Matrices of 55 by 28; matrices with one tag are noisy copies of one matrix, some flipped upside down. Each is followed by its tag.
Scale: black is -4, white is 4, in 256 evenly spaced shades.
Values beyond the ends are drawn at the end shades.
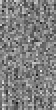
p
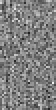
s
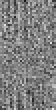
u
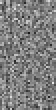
s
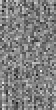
p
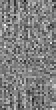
u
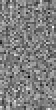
s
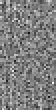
s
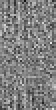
u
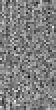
s
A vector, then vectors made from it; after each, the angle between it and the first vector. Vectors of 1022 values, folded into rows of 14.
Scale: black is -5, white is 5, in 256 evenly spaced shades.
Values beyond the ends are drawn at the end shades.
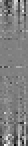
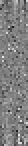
partly aligned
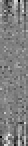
nearly parallel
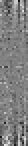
nearly parallel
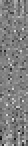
partly aligned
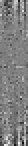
nearly parallel
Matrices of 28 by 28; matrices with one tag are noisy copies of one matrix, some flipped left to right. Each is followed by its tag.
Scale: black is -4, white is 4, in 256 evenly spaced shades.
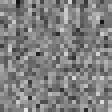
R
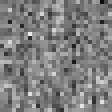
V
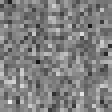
V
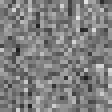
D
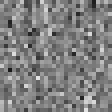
R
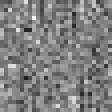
D
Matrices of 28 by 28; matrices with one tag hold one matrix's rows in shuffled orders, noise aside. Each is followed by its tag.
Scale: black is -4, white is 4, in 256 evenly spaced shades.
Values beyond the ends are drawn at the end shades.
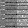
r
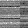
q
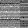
q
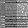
r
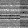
q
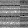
q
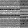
q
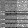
r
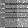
r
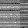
q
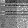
r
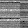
q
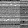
q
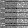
r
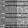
r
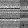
q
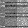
r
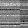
q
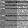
r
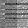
r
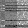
r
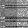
r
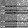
r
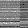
q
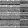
q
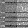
r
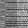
r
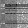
r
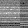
q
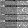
r
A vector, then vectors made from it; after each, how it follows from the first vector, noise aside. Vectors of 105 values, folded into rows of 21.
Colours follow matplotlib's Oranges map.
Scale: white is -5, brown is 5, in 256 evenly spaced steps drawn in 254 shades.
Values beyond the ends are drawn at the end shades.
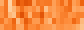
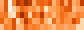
scaled up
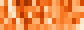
scaled up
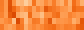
negated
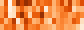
scaled up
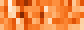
scaled up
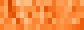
negated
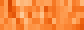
negated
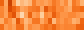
negated
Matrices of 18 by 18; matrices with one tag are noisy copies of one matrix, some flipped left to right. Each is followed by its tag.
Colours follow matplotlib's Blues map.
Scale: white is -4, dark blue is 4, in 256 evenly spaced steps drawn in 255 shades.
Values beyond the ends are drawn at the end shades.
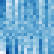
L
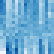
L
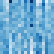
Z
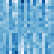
Z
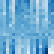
L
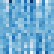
Z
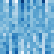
Z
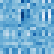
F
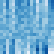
L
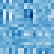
F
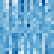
Z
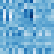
F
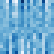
Z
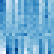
L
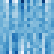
Z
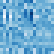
F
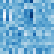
F
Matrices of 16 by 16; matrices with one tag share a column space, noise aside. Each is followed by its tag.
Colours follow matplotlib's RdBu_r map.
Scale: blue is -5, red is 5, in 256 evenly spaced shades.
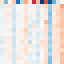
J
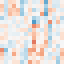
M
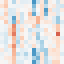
M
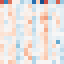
J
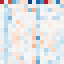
J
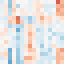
M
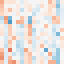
M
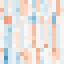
M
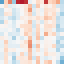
J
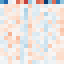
J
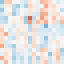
M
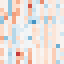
M
